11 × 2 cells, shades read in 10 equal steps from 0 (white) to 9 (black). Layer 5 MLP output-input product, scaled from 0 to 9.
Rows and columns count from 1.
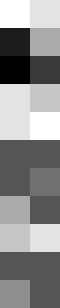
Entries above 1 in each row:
0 2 2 1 0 2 2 2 1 2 2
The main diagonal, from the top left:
0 3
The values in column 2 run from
0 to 7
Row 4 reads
1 2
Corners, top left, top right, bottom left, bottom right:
0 1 4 6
